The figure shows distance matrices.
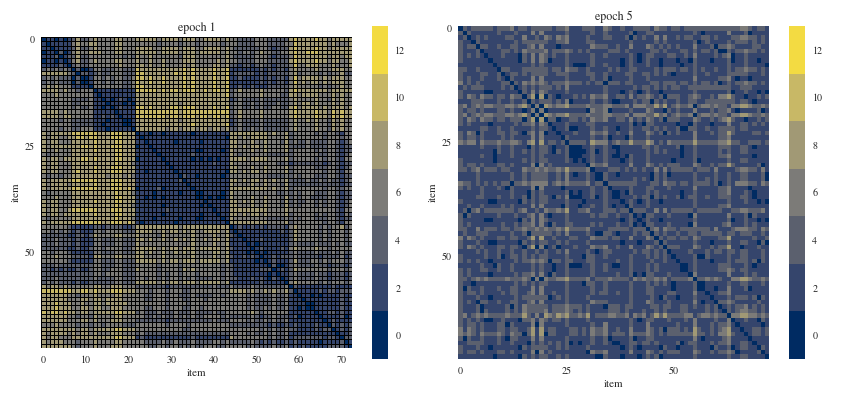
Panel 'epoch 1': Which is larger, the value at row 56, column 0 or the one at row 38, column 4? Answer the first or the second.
the second
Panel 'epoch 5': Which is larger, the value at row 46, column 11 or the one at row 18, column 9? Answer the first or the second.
the second
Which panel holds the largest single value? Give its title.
epoch 1
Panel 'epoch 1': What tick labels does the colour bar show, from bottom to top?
0, 2, 4, 6, 8, 10, 12
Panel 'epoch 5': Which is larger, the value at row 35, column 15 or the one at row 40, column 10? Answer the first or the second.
the second
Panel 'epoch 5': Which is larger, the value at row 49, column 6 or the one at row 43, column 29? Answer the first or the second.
the first
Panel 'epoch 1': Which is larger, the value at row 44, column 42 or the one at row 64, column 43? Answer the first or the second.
the first
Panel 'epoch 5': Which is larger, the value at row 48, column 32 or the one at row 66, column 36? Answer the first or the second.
the first
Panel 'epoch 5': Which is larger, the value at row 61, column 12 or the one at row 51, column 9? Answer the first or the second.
the second
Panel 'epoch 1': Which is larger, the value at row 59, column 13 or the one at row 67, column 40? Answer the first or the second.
the first
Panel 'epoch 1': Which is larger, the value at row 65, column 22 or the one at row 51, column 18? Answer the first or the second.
the second
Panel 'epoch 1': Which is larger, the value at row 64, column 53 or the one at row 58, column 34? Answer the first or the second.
the first
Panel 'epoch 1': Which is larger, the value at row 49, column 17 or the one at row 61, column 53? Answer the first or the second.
the first
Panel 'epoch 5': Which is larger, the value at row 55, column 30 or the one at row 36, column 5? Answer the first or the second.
the first
